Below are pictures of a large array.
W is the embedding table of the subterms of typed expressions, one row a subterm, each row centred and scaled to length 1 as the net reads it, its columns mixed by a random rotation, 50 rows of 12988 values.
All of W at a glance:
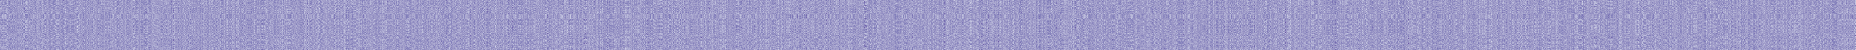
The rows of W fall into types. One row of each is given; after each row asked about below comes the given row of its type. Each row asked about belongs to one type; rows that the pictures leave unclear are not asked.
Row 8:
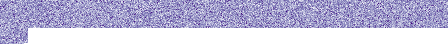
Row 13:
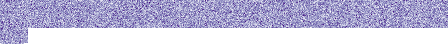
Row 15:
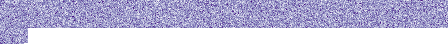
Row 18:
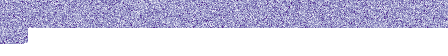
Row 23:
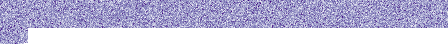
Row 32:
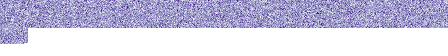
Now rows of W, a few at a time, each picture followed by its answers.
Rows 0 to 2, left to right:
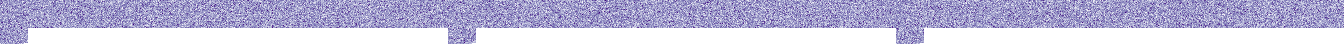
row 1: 8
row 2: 13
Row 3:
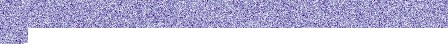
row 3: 13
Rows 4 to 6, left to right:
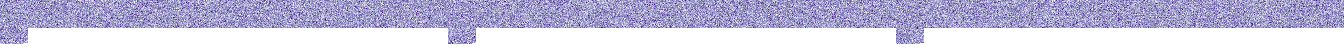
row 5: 18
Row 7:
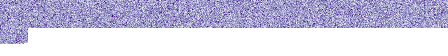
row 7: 32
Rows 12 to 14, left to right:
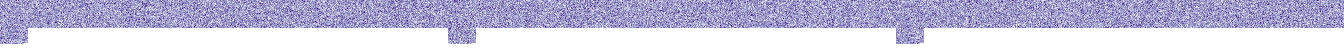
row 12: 23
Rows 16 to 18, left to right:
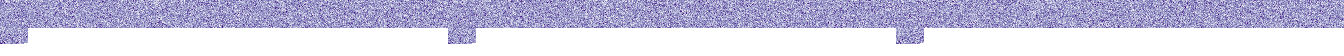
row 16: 15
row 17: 15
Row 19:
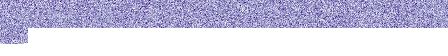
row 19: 23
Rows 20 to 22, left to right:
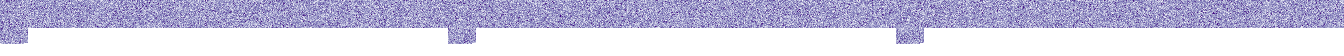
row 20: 13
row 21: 32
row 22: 32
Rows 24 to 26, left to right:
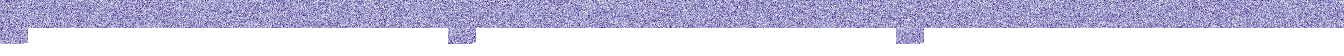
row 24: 13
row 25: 18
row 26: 32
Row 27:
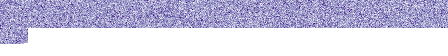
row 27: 13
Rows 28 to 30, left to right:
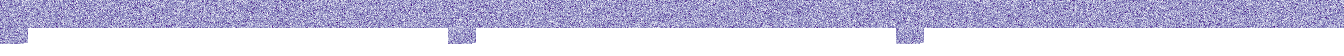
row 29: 32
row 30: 32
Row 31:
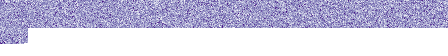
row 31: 15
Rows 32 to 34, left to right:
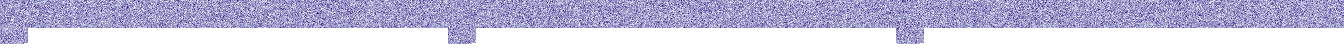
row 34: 13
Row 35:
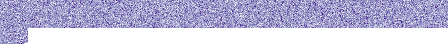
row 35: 18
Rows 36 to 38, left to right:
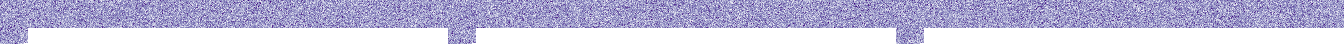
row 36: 23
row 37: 15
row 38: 23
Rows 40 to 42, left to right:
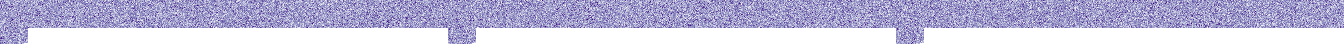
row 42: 23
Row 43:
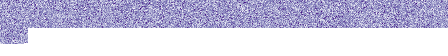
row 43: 23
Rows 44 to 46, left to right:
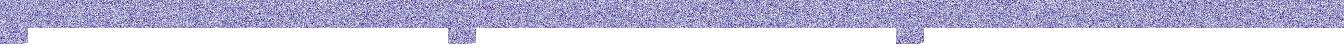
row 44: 8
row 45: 13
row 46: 18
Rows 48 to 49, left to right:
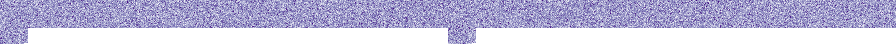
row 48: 15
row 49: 23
